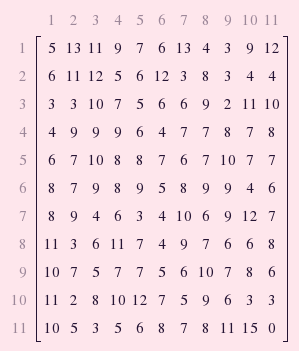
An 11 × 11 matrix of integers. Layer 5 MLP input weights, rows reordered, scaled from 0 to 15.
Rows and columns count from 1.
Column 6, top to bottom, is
6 12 6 4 7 5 4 4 5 7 8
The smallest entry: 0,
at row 11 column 11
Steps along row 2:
up up down up up down up down up same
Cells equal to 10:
9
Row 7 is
8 9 4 6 3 4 10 6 9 12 7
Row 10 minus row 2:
5 -9 -4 5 6 -5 2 1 3 -1 -1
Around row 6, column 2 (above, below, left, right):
7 9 8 9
